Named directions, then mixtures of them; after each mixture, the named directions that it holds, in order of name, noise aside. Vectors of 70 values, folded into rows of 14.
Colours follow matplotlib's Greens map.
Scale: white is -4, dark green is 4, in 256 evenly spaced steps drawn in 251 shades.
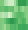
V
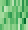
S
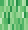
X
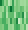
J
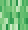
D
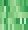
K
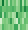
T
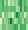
T, V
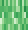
T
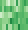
D, J, V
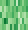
D, K, S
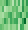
S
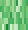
D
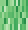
D, S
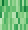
K, T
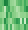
K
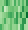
S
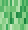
D, S, T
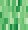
D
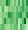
S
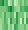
J, K, T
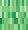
T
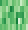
J, S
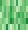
D, J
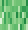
S, T, X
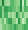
S, T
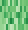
D, T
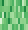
T, X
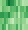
D, V
